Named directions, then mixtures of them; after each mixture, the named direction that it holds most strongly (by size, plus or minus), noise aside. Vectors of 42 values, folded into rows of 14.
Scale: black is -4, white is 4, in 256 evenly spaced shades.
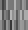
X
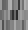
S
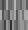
X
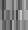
X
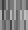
X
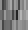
S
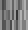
X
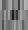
S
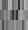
S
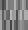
X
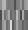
X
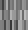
X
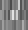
S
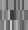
X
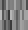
X
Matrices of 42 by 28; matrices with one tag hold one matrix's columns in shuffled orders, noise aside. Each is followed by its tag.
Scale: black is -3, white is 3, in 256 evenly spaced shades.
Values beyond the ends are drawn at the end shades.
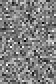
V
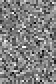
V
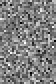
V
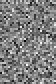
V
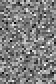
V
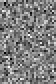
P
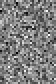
P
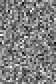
P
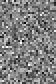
V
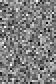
V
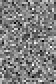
V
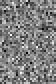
P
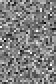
V
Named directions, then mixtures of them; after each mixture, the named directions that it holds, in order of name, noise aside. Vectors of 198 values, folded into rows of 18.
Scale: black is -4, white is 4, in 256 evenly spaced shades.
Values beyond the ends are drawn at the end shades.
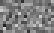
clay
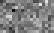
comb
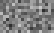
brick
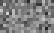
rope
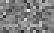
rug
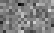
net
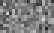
rope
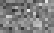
comb, net, rug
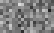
brick, net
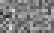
brick, comb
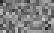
brick, comb, rope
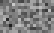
brick, clay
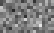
clay, comb, rug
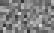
clay
